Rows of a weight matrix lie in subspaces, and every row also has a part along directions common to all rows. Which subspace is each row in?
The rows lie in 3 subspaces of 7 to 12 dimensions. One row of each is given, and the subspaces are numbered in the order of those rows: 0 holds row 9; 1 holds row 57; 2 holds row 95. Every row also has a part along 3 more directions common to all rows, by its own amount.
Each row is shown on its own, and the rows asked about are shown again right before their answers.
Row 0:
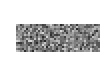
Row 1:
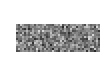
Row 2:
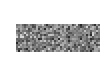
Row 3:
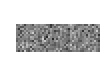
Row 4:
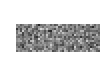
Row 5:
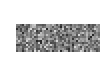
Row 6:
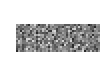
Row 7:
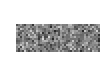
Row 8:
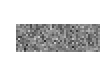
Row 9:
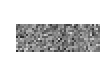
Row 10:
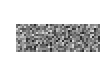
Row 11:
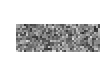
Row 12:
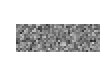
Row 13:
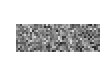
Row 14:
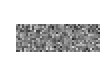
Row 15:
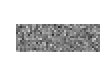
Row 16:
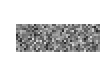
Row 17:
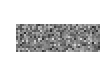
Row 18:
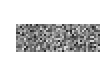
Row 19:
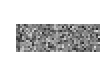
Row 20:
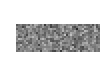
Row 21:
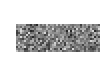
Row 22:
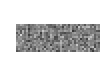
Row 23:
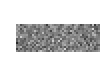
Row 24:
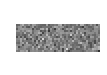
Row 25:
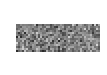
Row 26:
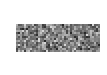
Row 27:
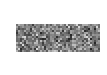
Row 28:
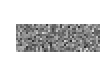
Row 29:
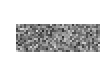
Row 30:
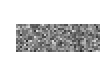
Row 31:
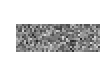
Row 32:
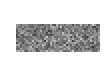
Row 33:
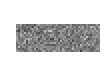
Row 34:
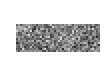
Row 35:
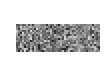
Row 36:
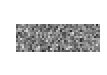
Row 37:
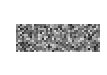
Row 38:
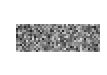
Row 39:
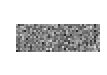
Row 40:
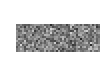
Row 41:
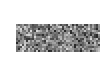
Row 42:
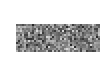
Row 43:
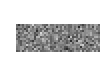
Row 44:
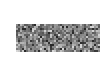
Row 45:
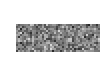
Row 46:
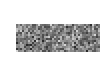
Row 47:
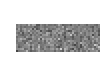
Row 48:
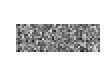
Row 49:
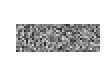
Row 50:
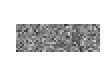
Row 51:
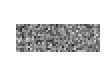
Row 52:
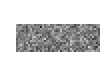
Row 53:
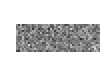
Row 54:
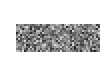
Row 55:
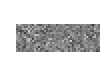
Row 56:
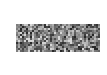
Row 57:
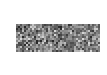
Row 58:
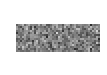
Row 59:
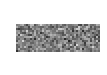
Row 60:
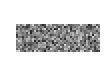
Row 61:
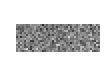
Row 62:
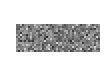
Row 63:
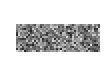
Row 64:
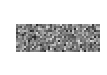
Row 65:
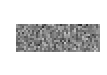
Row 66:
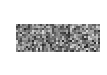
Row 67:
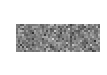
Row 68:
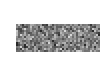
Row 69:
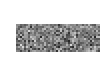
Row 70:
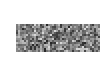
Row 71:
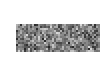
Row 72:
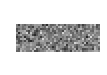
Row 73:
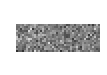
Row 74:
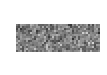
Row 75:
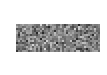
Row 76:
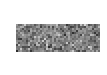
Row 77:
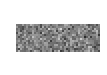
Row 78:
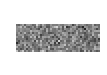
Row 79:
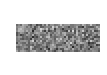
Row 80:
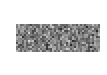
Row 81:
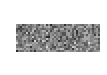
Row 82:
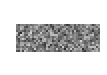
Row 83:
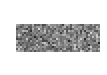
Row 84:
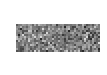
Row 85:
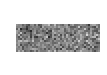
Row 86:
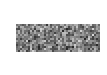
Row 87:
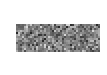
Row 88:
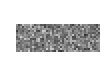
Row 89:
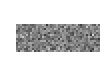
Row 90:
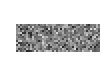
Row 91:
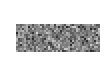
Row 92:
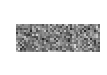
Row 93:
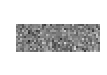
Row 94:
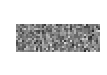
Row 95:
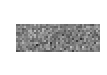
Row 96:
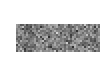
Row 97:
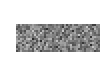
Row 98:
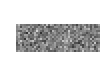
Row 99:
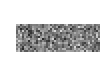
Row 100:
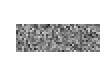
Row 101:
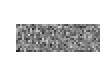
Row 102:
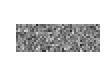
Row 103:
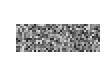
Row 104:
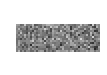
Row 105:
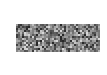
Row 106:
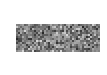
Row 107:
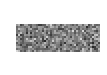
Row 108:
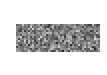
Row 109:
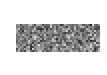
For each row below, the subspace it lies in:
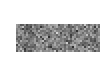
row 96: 1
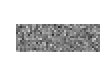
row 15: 1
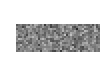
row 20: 1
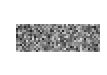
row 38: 2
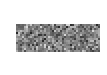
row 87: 1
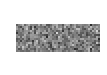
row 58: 1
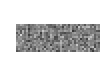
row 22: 2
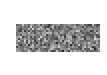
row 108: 1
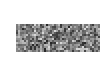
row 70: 2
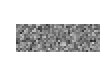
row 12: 0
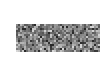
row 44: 0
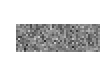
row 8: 1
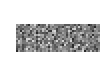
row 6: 2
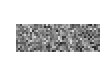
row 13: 1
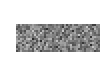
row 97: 2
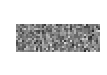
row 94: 2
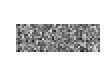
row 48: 2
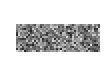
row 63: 0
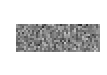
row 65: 2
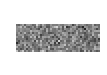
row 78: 0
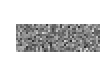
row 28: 2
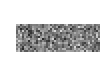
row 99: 2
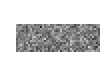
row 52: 1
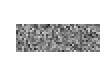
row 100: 1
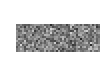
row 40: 1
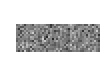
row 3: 1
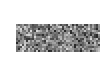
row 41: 2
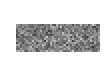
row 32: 2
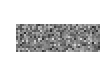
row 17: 0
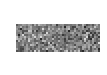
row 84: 2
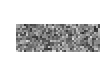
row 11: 1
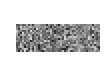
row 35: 0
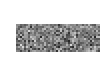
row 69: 1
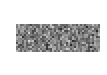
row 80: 1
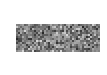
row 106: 2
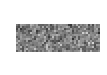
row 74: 1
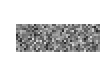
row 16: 2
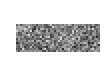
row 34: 0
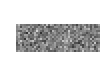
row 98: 2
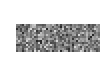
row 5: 2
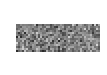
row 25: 0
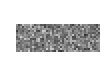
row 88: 1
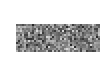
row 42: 1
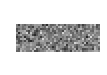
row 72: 2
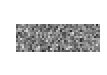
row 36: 0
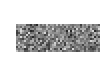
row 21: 0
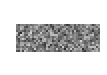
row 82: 1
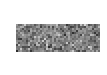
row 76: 1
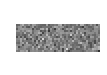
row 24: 0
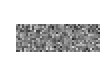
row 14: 1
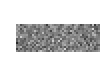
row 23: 0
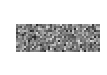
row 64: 0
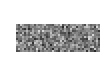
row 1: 2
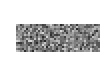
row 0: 2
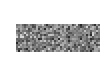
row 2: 0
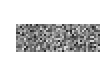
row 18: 0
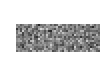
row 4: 0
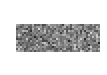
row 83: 2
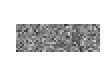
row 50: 0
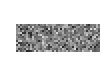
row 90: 1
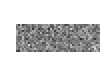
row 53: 1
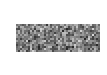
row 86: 0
